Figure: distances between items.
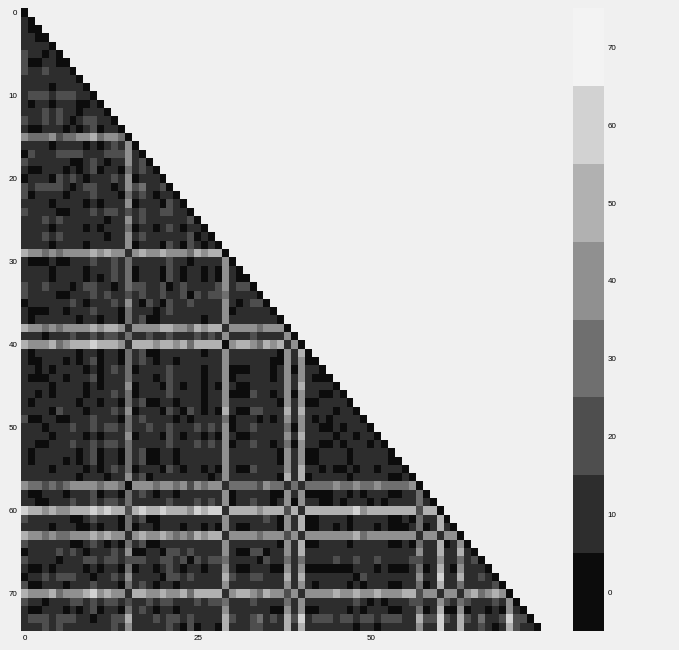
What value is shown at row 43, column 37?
10
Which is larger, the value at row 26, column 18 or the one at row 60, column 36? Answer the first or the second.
the second
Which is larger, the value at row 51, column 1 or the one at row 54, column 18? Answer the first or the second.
the first
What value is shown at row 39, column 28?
10
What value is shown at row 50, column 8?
10
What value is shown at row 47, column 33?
10
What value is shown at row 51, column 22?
10
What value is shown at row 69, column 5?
10
